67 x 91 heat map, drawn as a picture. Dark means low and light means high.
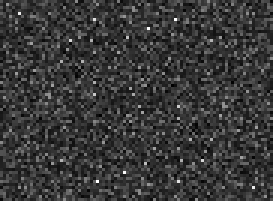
Most values sit low, with a long tail of high ones. The grain is fine, like static. It looks the same turned upside down. There is no seam.
